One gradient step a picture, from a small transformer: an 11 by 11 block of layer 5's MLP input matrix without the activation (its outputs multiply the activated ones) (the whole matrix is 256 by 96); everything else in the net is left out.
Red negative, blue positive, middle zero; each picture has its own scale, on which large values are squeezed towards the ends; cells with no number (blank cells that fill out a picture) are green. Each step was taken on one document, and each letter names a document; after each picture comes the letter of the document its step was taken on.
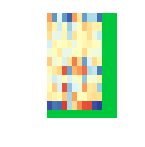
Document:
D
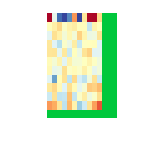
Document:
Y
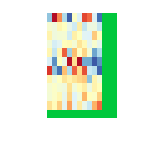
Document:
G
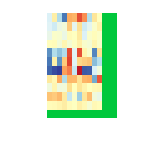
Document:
G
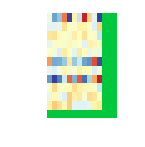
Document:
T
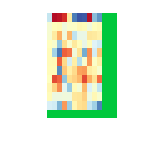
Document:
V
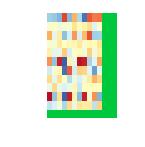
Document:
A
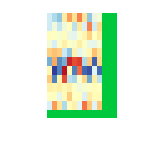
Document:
G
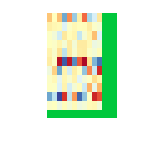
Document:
A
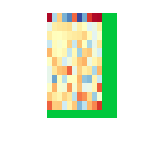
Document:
Y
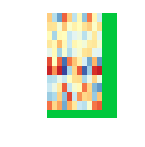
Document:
D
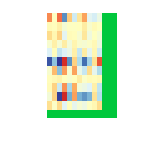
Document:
A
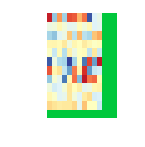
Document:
G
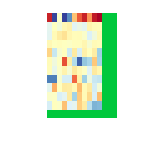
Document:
Y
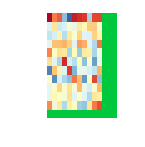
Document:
Y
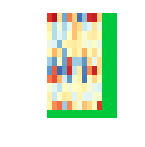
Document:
T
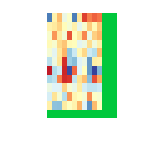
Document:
G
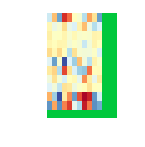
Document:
D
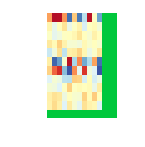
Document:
V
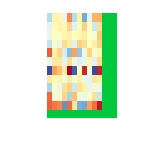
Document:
Y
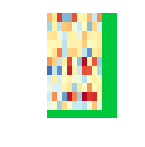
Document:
A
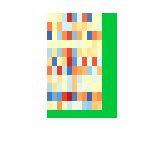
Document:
A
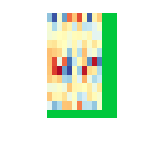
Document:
G
